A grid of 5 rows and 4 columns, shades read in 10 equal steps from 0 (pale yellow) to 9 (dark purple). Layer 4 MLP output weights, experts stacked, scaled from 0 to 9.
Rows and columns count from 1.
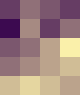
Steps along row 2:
down up down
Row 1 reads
7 5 6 7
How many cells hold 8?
0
